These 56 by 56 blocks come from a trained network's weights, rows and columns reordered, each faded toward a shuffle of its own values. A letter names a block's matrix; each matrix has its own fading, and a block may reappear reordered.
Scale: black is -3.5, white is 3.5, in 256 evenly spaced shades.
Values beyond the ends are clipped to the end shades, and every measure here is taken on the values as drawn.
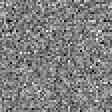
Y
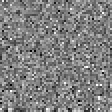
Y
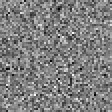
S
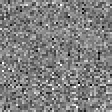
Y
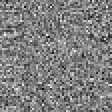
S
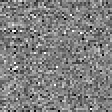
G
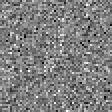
G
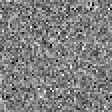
Y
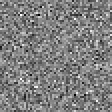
S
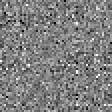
G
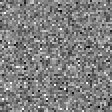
G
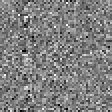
S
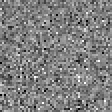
G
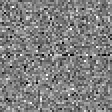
Y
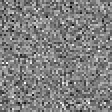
S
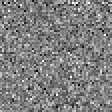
Y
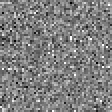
G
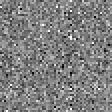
G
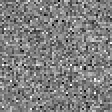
Y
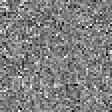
G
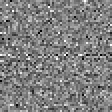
Y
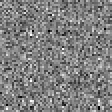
S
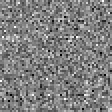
Y
